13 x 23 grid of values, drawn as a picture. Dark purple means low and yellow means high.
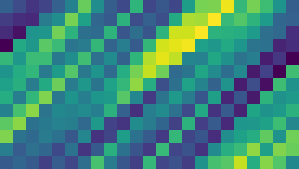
Streaks slant up to the right. No overall slope runs across the table. Neither half mirrors the other.
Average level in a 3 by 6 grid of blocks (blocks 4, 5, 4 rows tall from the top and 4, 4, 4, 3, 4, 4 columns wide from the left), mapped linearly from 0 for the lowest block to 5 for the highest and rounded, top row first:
031451
323211
111024
